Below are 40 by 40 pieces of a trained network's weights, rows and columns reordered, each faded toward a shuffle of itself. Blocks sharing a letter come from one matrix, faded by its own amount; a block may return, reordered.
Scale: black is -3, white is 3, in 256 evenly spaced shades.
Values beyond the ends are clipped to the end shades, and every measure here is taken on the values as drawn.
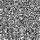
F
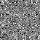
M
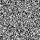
F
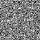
F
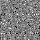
M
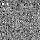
M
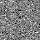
M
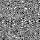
M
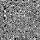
M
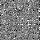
M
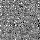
M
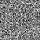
F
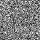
F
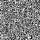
F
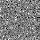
M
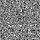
M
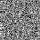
F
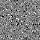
M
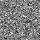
F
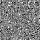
M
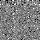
M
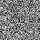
F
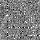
M
